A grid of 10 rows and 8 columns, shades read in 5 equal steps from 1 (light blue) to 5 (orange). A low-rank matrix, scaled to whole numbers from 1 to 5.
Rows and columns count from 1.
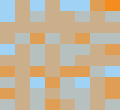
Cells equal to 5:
1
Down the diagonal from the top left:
1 3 3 2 2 3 2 4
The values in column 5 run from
1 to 4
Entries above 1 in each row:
4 7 8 8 7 8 7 6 8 8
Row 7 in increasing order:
1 2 3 3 4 4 4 4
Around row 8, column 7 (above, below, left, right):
2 3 1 4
